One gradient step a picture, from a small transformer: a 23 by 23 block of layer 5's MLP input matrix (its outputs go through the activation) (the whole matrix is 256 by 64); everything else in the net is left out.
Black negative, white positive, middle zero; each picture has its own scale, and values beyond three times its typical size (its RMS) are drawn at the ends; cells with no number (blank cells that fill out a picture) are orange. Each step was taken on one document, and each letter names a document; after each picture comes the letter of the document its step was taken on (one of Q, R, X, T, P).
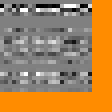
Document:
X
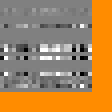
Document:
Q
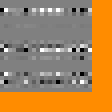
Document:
Q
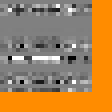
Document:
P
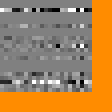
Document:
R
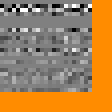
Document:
X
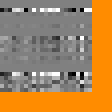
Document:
R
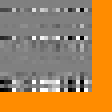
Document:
R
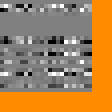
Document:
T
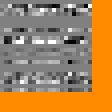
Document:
X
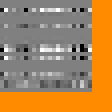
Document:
Q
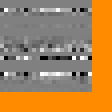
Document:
Q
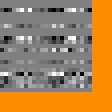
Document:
T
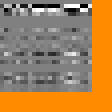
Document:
X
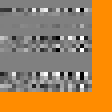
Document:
R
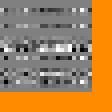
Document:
Q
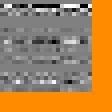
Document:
X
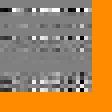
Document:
R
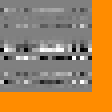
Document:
Q
